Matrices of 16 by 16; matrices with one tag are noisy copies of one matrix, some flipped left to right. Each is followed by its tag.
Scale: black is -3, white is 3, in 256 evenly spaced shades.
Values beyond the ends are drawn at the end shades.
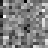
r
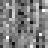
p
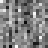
p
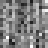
p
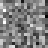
r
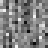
p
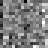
r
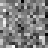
r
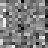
r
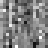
p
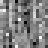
p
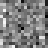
r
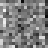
r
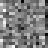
r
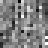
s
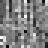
s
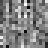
s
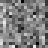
r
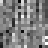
s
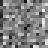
r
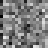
r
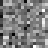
r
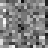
r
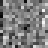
r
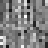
s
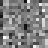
r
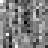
p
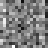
r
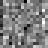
r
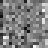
r
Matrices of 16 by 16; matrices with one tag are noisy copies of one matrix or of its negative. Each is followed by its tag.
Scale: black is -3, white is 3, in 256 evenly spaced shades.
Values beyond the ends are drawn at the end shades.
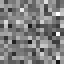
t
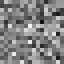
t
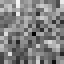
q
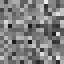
t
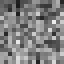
q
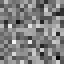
t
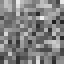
q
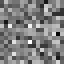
t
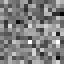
t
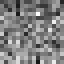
q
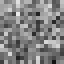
q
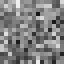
q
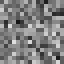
t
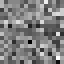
t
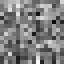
q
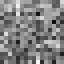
q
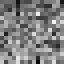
q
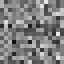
t
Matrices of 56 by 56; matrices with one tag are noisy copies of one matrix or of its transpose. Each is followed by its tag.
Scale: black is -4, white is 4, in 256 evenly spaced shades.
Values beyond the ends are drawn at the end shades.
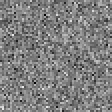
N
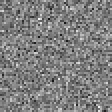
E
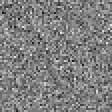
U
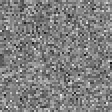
N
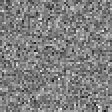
E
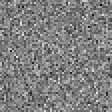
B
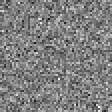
E
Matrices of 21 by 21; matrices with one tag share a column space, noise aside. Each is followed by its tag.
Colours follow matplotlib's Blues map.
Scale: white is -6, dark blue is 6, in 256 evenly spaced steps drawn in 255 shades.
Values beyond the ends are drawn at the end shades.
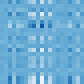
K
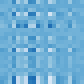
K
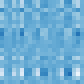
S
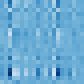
S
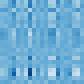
S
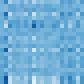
K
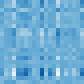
S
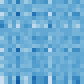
K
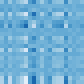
K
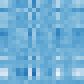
S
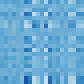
K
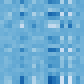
K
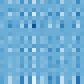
K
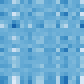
K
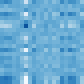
K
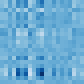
S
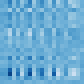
S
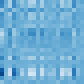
S
